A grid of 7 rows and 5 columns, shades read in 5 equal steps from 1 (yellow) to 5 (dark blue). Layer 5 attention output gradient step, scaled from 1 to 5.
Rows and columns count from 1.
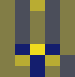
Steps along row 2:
up down up down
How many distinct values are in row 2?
2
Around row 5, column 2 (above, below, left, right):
4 2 3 1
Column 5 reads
3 3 3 3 3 4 4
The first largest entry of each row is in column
2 2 2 2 2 3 3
